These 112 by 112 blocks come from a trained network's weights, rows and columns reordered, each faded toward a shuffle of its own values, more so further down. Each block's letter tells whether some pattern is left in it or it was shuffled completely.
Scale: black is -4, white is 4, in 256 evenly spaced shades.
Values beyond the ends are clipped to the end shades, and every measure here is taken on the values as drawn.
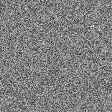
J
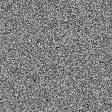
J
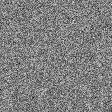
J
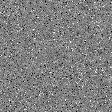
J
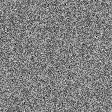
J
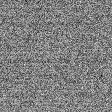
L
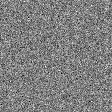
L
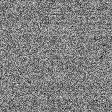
L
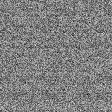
L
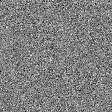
L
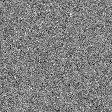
J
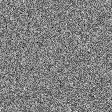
J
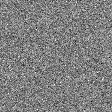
J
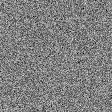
J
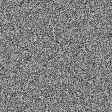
J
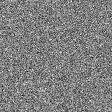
J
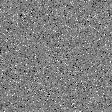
J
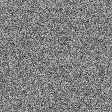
L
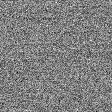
L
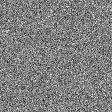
J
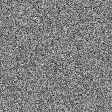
J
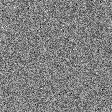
J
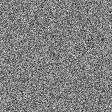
J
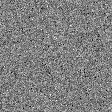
J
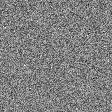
J
